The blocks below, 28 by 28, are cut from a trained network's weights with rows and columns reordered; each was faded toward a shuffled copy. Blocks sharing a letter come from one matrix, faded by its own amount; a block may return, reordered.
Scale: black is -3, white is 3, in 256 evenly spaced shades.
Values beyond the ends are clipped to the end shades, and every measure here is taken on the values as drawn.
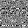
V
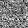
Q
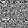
V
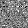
V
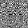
V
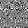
V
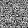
Q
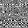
V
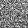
Q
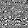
V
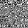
V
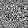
V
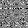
V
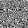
V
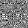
V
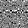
V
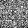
Q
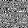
V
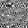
V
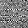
V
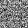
Q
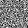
Q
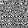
V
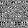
V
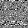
V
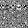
V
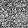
Q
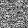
Q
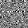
V
